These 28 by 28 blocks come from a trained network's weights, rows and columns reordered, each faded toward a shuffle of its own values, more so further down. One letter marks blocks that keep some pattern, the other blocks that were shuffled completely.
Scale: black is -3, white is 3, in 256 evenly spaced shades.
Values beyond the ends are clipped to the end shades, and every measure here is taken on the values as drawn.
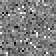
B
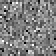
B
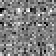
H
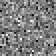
B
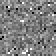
B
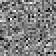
H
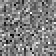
B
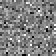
B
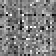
H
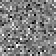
B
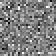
H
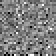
H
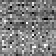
H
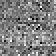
H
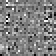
H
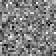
B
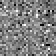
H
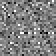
H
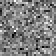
H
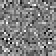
H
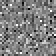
B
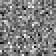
H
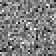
B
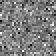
B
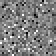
B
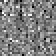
H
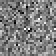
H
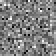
B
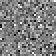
B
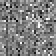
H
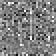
H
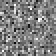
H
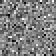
B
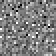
B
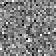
B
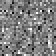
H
